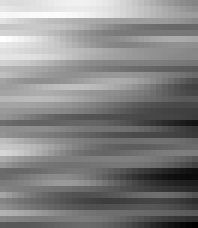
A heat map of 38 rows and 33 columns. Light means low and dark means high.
Slope: up to the bottom right. Average level on the scale: 50%. Ninth with the highest average: bottom right. Grain: streaks across.
